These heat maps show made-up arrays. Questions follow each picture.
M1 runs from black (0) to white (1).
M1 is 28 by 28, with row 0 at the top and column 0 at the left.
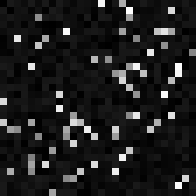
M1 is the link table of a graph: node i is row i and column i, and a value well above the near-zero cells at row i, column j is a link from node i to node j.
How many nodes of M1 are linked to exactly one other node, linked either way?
6
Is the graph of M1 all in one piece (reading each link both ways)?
no
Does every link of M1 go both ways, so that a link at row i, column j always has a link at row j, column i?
yes
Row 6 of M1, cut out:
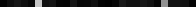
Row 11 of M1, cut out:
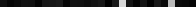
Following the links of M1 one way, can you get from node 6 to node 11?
yes
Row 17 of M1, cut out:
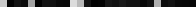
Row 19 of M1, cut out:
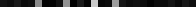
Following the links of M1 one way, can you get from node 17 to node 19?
yes
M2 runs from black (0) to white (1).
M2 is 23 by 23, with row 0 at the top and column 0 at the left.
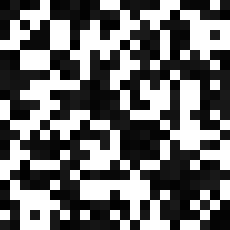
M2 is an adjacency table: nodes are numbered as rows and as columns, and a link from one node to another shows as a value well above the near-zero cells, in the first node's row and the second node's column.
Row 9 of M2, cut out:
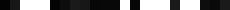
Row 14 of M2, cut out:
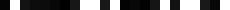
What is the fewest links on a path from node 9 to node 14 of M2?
1
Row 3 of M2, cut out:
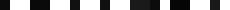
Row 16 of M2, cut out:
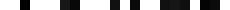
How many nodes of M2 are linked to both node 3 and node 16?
7
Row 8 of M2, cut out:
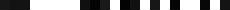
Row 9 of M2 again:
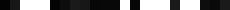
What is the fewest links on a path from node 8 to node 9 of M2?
2
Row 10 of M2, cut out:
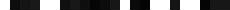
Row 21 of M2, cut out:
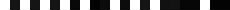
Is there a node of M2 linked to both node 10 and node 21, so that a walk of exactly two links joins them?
yes
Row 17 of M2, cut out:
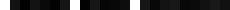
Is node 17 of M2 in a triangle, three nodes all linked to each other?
no
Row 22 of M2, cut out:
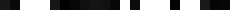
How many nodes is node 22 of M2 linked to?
9
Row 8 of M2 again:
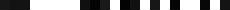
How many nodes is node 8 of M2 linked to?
11
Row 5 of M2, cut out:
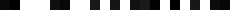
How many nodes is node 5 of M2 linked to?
10
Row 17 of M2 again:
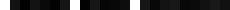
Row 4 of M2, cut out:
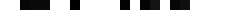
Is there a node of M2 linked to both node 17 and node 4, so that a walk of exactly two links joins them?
yes
